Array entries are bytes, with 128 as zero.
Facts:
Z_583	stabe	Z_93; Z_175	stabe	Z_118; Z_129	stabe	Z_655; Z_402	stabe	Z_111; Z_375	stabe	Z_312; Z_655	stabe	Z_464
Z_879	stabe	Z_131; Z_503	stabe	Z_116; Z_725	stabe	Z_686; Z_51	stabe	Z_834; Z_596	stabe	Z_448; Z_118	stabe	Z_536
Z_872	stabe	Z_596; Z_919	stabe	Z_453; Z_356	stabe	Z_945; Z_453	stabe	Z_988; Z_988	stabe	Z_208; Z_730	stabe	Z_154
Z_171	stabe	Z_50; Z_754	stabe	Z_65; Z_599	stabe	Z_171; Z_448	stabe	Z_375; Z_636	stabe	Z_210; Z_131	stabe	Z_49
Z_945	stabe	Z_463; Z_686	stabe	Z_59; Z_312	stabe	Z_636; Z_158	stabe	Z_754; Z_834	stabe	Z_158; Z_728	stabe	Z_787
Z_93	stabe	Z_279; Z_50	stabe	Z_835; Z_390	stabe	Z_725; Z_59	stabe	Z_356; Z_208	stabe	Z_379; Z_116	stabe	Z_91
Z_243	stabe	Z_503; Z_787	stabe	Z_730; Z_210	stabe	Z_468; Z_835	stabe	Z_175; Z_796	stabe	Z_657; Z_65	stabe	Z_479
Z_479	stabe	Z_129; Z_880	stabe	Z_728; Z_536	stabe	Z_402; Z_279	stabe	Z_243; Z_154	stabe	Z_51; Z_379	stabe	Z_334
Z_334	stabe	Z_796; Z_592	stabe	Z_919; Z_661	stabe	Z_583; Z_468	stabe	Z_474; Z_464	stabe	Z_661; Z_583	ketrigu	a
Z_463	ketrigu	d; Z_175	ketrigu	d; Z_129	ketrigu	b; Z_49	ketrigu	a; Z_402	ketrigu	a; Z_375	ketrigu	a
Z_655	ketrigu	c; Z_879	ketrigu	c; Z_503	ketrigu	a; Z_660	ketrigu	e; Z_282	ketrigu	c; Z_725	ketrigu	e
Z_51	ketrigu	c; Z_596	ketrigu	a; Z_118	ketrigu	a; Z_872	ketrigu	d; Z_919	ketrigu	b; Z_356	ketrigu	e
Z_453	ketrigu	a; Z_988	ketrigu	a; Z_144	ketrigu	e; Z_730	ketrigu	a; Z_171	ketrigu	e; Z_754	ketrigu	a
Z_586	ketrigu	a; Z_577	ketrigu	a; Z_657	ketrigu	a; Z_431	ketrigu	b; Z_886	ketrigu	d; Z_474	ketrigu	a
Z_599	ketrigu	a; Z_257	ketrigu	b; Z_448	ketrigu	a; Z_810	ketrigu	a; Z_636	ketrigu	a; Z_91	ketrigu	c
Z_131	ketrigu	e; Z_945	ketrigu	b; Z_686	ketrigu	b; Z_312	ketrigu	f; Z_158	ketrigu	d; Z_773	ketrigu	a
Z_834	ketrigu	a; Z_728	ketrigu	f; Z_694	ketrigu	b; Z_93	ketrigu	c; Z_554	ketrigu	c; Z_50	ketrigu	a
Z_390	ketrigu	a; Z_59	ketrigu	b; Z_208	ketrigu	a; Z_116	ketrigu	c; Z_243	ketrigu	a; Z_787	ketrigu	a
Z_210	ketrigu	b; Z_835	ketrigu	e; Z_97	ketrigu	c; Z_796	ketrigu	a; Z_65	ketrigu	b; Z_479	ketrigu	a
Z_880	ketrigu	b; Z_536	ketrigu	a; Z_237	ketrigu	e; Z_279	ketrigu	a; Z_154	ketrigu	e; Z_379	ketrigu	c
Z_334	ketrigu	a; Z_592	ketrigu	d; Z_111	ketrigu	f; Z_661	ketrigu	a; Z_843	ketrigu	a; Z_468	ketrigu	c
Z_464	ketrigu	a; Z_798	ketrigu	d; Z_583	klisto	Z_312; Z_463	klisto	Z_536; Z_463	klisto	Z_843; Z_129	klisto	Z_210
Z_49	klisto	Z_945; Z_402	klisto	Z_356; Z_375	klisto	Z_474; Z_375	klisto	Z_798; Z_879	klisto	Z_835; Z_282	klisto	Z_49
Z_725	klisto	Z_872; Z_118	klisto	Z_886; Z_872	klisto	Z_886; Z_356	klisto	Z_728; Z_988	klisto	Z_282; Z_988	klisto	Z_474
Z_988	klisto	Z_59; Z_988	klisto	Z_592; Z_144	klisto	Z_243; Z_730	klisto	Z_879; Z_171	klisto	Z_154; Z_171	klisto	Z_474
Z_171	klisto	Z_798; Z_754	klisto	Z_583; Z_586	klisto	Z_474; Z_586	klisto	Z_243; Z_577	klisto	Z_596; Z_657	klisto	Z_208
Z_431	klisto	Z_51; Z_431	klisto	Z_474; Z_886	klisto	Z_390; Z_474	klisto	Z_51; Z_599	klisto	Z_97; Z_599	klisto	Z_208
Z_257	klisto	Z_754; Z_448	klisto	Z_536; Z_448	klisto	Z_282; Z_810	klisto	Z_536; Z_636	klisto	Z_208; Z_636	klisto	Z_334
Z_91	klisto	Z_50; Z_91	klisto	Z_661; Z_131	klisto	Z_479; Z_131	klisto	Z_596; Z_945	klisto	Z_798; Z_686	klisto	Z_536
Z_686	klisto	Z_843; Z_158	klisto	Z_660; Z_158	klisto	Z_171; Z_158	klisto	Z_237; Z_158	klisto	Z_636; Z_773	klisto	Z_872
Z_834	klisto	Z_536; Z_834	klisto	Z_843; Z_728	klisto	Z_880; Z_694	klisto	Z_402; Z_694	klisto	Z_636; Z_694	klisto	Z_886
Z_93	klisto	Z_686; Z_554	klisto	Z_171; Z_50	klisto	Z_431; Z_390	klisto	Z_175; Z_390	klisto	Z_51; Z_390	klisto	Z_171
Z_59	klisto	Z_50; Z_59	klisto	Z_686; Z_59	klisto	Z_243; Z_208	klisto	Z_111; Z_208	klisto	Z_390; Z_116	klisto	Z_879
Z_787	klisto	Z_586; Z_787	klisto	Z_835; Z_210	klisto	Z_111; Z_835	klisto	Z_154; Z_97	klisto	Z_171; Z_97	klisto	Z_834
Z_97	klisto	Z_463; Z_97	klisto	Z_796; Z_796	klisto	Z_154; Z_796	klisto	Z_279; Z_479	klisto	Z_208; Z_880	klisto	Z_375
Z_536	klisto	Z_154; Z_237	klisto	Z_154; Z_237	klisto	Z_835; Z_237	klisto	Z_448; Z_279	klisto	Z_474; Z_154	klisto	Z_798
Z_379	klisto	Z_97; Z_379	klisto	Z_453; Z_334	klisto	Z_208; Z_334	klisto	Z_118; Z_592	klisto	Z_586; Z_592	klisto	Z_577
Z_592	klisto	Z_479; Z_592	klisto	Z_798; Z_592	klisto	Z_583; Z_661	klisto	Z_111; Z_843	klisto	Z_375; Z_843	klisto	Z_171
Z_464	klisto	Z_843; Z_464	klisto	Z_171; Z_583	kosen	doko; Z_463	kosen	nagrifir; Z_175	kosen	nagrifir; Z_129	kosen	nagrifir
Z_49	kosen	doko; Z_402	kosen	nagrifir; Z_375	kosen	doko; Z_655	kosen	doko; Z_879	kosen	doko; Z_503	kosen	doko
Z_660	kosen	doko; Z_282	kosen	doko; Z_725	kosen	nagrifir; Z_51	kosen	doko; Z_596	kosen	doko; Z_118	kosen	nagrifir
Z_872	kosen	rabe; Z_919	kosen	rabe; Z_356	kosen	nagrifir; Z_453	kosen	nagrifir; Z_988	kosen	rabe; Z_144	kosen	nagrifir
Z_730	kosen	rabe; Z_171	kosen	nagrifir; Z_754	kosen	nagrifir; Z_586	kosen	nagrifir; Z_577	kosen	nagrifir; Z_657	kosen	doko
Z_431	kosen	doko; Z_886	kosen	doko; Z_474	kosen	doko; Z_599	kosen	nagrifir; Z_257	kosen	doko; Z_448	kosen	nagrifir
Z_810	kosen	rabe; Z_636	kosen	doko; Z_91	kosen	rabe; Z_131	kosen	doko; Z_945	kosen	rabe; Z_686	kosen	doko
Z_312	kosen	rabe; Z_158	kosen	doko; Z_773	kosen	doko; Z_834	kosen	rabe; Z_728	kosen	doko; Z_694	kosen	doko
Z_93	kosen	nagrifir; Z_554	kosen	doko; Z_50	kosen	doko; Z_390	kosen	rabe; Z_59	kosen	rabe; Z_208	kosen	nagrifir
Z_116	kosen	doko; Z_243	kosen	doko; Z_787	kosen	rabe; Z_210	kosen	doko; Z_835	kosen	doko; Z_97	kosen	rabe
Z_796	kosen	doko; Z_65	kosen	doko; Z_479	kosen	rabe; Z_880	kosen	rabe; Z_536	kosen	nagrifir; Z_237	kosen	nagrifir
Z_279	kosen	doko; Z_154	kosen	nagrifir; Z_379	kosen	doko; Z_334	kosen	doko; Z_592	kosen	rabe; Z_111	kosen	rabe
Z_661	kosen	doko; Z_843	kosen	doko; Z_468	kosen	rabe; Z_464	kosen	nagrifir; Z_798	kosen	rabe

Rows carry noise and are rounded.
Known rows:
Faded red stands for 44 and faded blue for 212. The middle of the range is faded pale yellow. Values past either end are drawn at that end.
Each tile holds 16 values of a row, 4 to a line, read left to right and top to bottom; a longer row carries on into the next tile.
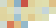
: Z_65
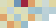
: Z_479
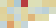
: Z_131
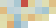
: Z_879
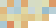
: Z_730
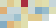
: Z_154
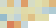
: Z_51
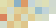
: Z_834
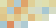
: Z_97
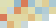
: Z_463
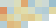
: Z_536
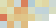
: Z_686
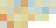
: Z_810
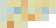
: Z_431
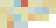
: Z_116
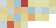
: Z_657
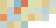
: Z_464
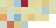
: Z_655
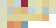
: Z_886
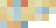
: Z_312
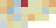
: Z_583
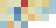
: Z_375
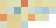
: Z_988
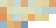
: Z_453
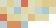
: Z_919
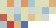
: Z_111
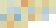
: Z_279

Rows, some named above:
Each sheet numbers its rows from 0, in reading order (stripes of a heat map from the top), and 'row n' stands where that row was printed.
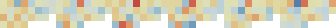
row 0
Z_834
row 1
Z_91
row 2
Z_798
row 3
Z_843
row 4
Z_586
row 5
Z_754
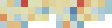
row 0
Z_468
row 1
Z_375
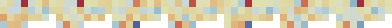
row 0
Z_725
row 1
Z_379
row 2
Z_390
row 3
Z_660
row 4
Z_872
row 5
Z_554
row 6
Z_158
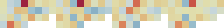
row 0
Z_334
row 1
Z_636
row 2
Z_554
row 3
Z_65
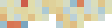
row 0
Z_175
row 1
Z_93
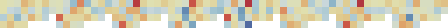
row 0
Z_279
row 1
Z_463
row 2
Z_657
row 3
Z_375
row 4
Z_210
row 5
Z_536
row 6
Z_657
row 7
Z_243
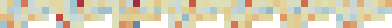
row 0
Z_91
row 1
Z_880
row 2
Z_886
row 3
Z_796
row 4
Z_787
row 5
Z_988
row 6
Z_51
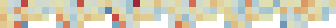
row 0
Z_118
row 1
Z_728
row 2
Z_356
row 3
Z_503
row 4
Z_448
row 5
Z_171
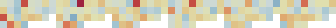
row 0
Z_402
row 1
Z_655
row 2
Z_599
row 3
Z_835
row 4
Z_536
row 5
Z_59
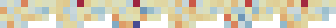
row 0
Z_237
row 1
Z_592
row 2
Z_208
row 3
Z_773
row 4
Z_661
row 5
Z_945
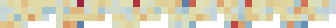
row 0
Z_474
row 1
Z_886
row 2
Z_50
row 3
Z_754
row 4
Z_596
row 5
Z_843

